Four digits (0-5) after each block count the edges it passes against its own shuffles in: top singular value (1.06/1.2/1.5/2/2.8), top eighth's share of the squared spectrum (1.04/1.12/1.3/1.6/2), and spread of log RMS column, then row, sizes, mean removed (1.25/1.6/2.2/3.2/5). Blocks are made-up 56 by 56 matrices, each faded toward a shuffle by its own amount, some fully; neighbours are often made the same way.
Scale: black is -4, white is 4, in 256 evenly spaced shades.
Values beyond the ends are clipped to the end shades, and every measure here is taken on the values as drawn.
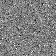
0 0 0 0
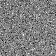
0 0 0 0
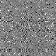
3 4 1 2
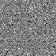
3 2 1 0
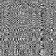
4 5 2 3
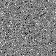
0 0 0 0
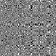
4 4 2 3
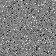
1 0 0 0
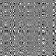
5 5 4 3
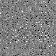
3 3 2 1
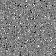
2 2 0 0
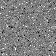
0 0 0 0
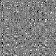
4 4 2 2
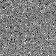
0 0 0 0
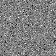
0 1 1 0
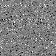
1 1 0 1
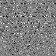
2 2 0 3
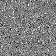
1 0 0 1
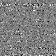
1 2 0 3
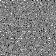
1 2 0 2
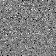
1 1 0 2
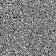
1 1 0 1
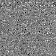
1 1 0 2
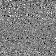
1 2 0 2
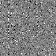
3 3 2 0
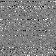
2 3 0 3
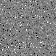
1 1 0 1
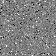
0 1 0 1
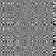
5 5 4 3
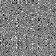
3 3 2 1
